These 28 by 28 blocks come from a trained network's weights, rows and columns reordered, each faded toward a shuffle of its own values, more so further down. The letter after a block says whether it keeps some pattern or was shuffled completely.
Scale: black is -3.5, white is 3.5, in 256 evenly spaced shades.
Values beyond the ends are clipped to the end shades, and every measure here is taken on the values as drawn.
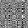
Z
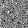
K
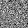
K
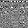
Z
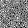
K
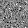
K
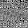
Z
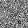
K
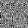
Z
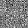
Z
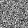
K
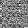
Z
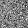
K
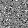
K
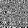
Z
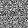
Z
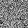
K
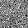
K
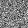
K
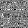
Z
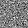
K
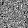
K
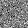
K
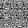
Z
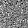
K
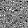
Z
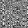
Z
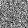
K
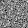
K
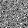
K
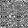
Z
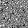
K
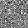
Z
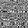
Z
